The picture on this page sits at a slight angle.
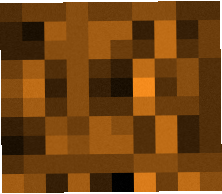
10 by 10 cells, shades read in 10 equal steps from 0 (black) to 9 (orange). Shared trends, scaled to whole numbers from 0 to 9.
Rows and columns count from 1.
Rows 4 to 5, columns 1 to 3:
4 6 3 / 5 7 2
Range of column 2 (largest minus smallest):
6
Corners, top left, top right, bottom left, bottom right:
3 3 6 5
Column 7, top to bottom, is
5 2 3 7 9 7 3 3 5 8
